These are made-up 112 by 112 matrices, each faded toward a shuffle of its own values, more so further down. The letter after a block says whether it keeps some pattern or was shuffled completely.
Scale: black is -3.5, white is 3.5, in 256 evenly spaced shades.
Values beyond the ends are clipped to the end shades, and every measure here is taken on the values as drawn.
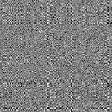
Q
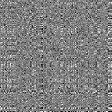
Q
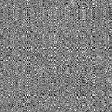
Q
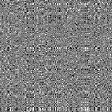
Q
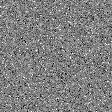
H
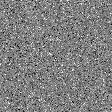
H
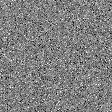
H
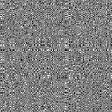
Q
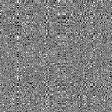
Q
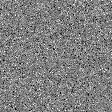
H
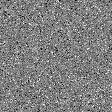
H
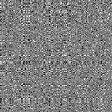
Q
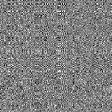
Q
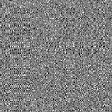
Q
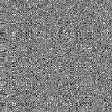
Q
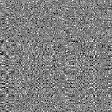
Q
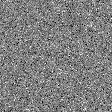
H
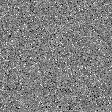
H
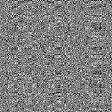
Q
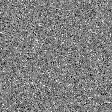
H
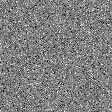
H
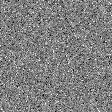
H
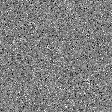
H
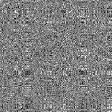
Q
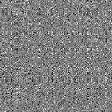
Q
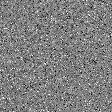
H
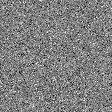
H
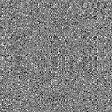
Q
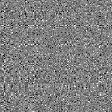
Q
